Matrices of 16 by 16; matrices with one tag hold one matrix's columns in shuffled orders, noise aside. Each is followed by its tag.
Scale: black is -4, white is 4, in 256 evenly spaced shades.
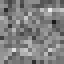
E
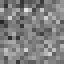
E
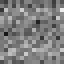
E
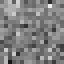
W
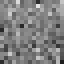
W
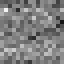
E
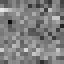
E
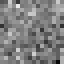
W
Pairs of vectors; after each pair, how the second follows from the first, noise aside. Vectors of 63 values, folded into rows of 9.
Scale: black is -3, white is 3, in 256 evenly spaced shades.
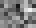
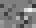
partly zeroed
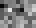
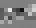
partly zeroed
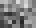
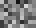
sign-scrambled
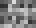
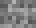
shrunk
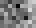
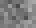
shrunk
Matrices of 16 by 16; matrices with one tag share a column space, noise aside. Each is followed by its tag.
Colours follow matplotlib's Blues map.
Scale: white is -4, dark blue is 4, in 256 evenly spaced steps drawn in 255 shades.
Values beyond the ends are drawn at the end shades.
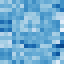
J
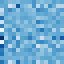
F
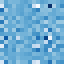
F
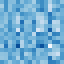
J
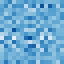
F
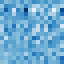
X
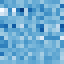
X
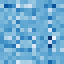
F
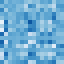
J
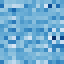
F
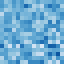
J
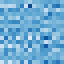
F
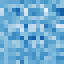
X
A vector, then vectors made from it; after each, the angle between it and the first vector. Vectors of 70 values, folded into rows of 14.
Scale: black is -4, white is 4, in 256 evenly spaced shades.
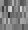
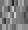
partly opposed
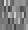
partly opposed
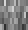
orthogonal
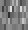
nearly parallel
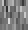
partly aligned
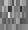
nearly opposite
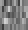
partly aligned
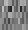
nearly opposite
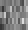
partly aligned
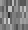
nearly parallel
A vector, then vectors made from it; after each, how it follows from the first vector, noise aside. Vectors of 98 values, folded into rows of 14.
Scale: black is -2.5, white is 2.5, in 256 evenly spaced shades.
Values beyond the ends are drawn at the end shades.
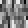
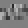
partly zeroed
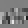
partly zeroed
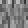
shrunk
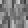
shrunk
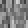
shrunk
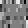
partly zeroed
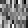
sign-scrambled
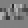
partly zeroed
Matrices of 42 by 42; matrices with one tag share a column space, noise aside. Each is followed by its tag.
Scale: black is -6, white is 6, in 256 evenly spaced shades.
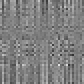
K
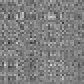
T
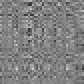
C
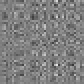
T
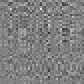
C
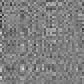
C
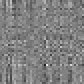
K
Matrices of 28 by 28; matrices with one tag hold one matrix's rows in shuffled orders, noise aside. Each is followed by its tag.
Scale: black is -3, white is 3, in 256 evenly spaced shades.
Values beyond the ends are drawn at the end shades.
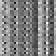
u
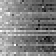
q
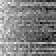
q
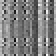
u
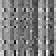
u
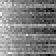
q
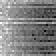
q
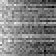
q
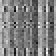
u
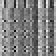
u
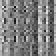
u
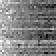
q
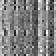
u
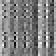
u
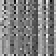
u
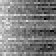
q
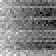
q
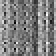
u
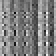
u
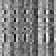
u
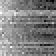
q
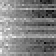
q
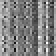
u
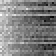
q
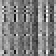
u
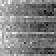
q
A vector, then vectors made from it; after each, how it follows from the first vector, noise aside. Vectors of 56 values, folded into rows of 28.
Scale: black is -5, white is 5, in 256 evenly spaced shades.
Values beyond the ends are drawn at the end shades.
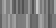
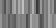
negated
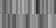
negated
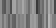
negated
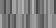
negated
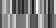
scaled up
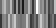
scaled up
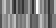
scaled up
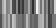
scaled up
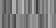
negated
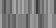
negated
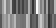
scaled up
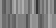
negated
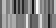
scaled up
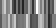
scaled up
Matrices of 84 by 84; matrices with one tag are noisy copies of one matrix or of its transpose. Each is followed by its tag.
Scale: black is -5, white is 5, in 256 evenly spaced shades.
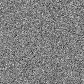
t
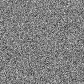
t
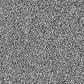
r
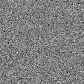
r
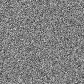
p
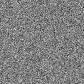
p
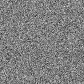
t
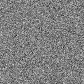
t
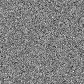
r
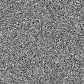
t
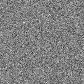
t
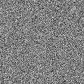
r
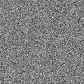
r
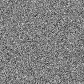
t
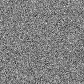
t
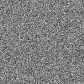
t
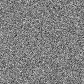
t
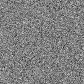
t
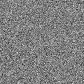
r
